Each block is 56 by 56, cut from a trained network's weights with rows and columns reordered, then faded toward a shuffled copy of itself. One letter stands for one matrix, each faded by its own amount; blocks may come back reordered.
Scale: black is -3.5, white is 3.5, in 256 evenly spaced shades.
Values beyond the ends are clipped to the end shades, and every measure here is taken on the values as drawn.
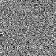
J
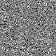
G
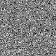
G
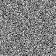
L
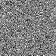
L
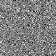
G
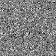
G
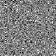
J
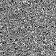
G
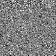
G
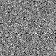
G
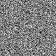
L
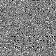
G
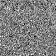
L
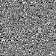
G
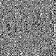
J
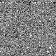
G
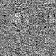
J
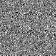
G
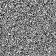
L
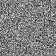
L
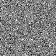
L
